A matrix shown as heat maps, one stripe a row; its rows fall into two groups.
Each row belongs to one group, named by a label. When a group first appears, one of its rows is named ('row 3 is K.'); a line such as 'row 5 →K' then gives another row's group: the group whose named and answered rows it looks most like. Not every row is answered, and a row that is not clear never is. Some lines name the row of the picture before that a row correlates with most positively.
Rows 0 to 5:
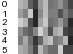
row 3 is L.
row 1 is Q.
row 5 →L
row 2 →L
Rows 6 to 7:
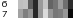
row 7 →Q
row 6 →L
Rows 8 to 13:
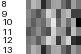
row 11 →Q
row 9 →L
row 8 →Q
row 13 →Q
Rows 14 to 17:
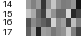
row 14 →Q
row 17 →L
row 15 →L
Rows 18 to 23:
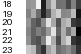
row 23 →L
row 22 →L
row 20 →L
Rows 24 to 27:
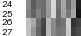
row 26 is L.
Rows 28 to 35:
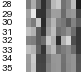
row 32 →L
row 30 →Q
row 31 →L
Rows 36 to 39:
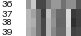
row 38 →L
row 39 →L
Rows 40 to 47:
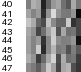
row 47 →L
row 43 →L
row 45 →Q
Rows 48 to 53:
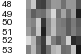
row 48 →L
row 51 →Q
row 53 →Q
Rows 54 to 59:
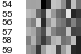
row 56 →Q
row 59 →L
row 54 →Q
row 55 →L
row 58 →Q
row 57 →L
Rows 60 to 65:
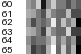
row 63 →L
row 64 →Q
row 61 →L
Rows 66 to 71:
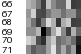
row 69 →Q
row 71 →Q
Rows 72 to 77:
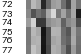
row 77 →Q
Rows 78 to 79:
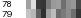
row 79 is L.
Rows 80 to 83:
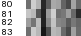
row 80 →Q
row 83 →Q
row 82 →Q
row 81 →L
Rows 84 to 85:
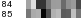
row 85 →Q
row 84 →L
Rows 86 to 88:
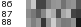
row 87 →L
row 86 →L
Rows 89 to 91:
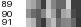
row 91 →L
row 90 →L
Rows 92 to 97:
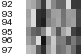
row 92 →L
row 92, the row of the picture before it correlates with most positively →89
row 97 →L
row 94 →L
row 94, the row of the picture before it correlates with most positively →91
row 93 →L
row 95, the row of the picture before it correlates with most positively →90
